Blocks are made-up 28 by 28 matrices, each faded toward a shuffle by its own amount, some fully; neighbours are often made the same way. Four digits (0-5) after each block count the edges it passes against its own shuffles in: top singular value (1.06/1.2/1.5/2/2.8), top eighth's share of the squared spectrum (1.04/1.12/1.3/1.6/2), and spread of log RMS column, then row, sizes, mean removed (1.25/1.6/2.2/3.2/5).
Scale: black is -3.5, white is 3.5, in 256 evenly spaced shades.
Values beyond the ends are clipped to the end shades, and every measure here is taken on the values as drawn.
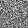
0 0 0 0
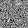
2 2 0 0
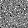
0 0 0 0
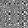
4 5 2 1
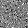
0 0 0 0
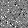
0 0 0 0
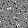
2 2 0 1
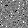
1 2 0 0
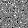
1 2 0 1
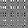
4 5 3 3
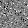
0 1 0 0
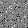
0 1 0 0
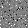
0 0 0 0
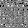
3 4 0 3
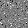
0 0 0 0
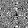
3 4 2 1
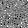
1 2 0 1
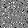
1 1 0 0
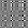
4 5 3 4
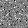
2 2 0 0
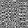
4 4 2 1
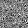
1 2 0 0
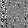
2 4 3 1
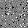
2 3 1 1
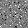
1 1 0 0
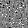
1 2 1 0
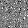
1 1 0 1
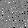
2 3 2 1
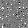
2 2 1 0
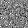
0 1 0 0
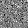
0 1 0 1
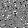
2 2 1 0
